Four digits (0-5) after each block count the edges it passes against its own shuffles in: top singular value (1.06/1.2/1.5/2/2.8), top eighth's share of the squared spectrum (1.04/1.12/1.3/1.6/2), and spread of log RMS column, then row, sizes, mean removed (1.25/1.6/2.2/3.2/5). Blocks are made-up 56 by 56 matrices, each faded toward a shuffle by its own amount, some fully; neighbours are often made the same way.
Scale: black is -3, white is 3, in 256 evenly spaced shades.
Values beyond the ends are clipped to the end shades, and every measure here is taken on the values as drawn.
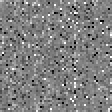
2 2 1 0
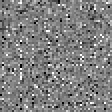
3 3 2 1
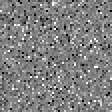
0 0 0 0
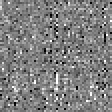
3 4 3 2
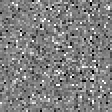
2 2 1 0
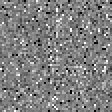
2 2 1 0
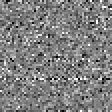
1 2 0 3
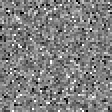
1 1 0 0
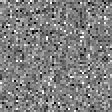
2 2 1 0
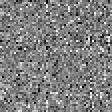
3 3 2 1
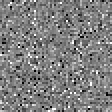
2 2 1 0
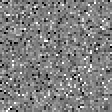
0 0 0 0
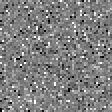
1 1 0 0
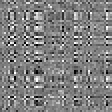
5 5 4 4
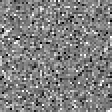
1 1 0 0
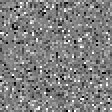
2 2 0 0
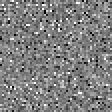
0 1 0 0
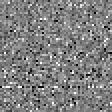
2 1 0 1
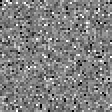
0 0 0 0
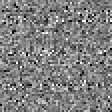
1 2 0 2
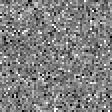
0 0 0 1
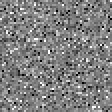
0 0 0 0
